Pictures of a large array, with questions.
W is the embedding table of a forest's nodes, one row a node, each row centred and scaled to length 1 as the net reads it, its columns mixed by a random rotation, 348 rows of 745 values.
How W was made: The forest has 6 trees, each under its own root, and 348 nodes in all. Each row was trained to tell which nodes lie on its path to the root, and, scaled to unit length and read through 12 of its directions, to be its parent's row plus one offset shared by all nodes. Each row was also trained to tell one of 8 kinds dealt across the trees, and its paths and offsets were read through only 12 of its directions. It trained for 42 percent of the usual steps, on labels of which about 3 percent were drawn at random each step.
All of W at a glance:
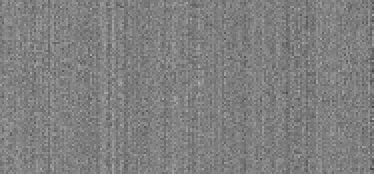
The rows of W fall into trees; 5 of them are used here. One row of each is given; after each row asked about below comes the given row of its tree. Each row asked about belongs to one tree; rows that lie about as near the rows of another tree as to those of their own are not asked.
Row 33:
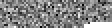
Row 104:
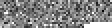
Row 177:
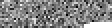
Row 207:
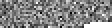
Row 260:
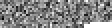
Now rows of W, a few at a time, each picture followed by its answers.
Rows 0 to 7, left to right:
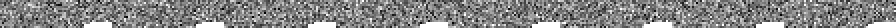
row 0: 33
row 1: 177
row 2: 207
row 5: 260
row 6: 33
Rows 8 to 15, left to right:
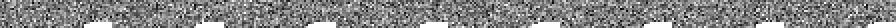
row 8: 207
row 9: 260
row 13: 177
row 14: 177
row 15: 207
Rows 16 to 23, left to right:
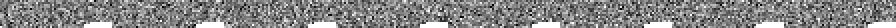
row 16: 207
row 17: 207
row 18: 207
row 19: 260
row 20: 177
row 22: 260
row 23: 207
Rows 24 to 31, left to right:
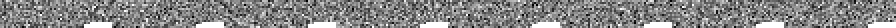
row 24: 207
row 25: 33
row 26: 207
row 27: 104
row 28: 260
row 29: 260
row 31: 177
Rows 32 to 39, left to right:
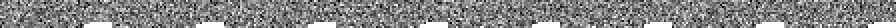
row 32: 177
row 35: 177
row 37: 207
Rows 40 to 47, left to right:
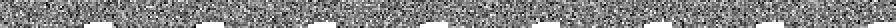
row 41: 33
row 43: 33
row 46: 177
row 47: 33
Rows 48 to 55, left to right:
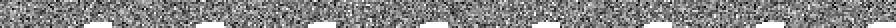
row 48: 33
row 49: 33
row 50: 207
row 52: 207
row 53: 177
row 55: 33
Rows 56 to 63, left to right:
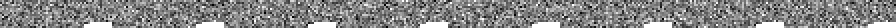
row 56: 177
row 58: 177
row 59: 33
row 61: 177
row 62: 33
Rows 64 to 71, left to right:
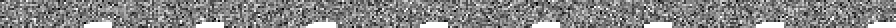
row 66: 104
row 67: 260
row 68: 207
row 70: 177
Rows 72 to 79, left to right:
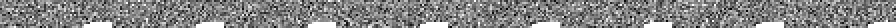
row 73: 33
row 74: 177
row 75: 260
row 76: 33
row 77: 177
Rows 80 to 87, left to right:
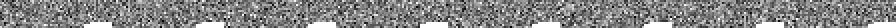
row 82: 260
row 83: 207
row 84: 104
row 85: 260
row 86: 177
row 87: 104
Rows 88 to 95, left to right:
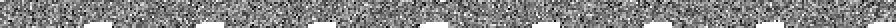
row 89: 177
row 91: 177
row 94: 207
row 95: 207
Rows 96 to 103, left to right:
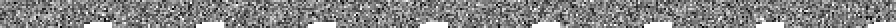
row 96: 260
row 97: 33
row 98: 260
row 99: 260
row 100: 33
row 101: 33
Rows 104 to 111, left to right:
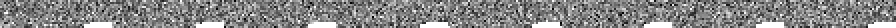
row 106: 177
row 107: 260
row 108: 207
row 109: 207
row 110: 207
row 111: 207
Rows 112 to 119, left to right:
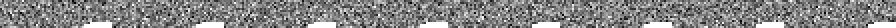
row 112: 33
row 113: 104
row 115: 33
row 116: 177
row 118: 207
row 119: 177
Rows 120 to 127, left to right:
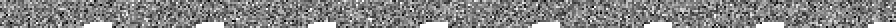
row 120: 260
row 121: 33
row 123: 177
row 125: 177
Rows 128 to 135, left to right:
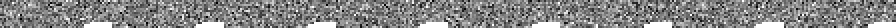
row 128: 33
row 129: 260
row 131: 104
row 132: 104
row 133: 33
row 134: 104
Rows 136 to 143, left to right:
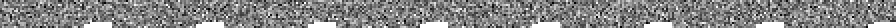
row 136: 177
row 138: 207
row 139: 207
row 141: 260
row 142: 104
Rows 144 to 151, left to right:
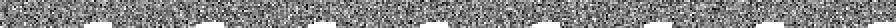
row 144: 207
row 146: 207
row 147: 33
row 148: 260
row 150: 260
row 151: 33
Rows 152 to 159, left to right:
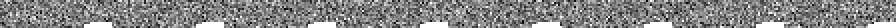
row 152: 177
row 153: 207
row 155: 177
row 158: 207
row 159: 260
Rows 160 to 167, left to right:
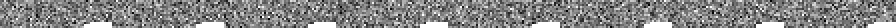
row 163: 207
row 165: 207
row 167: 260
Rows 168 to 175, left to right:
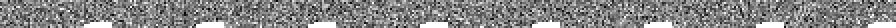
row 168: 260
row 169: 33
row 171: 207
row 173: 207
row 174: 207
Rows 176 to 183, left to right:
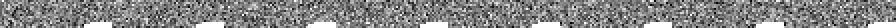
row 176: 260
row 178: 104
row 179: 33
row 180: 177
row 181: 207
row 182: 207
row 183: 207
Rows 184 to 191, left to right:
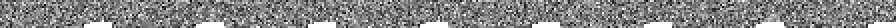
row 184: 177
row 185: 177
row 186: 207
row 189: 33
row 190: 260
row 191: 207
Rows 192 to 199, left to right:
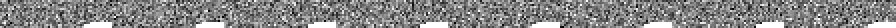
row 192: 260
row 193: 177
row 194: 33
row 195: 33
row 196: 260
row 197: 33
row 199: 104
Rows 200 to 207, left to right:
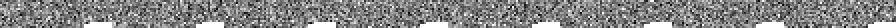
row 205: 33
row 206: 33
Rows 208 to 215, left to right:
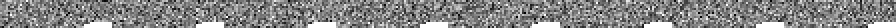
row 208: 33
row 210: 177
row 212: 260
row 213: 207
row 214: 177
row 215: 33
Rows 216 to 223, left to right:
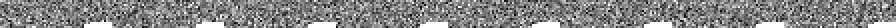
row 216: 207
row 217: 207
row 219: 177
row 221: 177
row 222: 260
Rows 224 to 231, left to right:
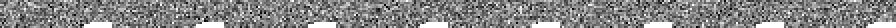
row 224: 33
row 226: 177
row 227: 260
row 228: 207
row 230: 33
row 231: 260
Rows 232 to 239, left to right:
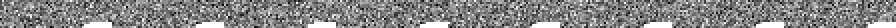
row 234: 207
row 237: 33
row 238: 33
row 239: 260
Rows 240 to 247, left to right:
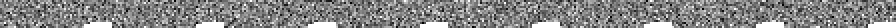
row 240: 33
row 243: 260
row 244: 207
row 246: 207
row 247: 207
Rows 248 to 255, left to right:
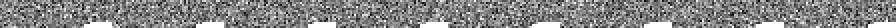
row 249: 207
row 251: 207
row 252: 260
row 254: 33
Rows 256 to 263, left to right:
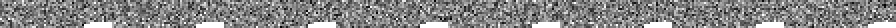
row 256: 177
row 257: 104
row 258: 177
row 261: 33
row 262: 104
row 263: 33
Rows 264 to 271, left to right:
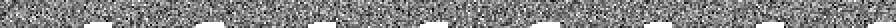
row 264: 177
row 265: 177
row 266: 207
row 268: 104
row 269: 177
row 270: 177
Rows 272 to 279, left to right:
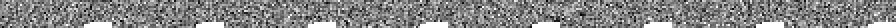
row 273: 177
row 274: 207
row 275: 260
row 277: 33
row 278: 33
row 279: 104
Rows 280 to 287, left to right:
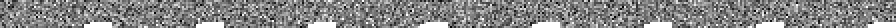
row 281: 207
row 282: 207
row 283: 104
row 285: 33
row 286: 33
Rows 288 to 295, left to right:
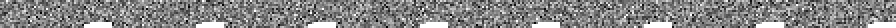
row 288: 177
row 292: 33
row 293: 207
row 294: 177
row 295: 260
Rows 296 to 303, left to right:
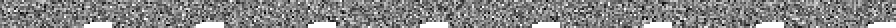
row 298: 177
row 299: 207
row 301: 177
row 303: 33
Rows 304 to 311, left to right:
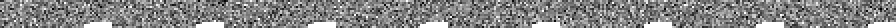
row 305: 33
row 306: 33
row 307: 260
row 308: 177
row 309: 207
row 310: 207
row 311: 33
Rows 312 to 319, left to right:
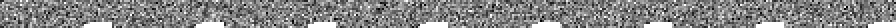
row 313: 207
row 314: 207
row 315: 260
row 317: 260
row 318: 260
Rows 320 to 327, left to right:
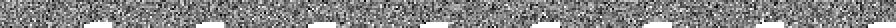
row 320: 207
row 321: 33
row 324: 260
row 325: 104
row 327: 33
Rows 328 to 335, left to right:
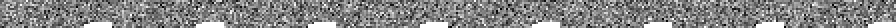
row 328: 33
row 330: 33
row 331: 207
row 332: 33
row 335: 33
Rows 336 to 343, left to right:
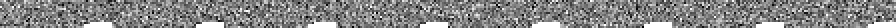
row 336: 33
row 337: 177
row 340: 33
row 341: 33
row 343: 33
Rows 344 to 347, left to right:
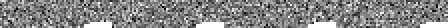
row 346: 33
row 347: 207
